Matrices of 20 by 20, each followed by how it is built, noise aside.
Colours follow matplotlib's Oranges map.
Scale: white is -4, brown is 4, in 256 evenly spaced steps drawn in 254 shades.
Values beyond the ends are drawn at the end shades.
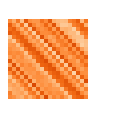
Toeplitz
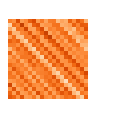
Toeplitz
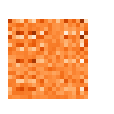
low rank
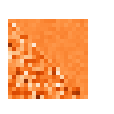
lower triangular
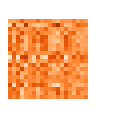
low rank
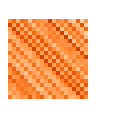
Toeplitz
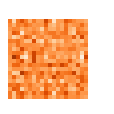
low rank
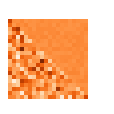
lower triangular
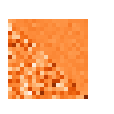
lower triangular
